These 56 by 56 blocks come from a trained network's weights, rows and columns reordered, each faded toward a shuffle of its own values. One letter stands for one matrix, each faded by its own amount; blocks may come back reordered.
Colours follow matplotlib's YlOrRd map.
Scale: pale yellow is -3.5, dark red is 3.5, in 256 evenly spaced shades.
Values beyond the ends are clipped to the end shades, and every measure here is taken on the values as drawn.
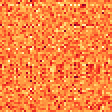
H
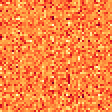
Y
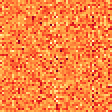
Y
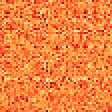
H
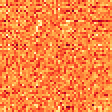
H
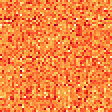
H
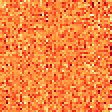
Y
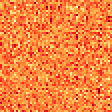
Y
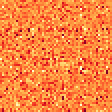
H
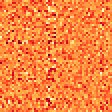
Y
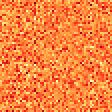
Y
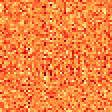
Y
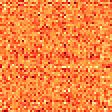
H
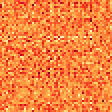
H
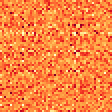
H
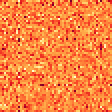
H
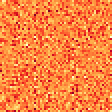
Y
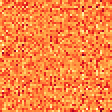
Y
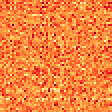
H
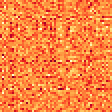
H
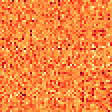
H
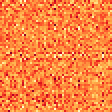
H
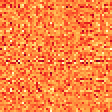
H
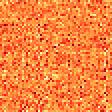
H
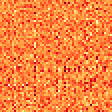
Y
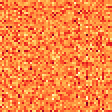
Y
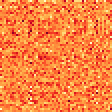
H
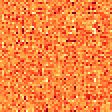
H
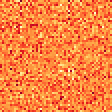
Y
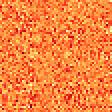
Y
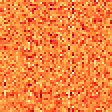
Y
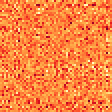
H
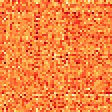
H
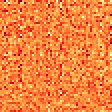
Y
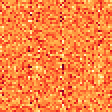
Y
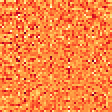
Y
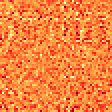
H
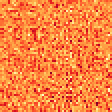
Y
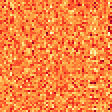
Y
